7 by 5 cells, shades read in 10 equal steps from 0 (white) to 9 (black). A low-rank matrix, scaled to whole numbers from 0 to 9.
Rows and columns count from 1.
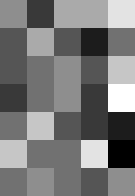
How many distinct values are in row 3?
4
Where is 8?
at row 2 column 4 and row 5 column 5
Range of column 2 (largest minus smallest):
5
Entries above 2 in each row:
4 5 4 4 4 3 5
